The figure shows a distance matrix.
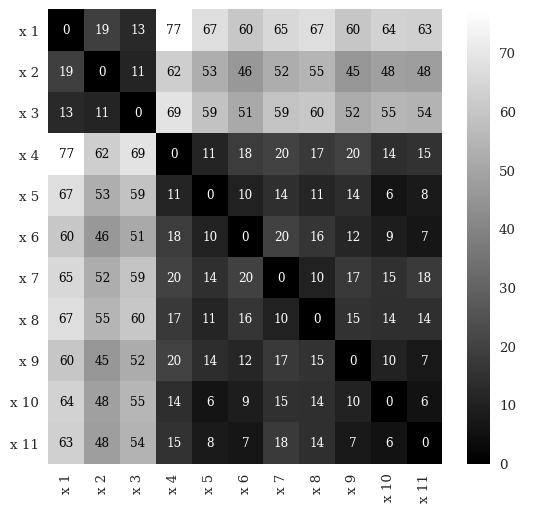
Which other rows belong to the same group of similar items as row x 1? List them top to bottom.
x 2, x 3
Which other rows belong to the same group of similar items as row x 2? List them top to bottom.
x 1, x 3
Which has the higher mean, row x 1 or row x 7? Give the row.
x 1
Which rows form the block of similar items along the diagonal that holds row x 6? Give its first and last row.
x 4 to x 11
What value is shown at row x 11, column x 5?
8
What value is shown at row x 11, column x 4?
15
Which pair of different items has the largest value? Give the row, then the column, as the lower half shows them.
x 4, x 1
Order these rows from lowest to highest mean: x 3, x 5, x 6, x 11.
x 11, x 6, x 5, x 3
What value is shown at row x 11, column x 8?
14
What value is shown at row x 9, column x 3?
52
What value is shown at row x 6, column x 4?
18
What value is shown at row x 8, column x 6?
16
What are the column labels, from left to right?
x 1, x 2, x 3, x 4, x 5, x 6, x 7, x 8, x 9, x 10, x 11
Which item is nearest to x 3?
x 2
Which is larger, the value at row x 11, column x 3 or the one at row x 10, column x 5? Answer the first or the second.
the first
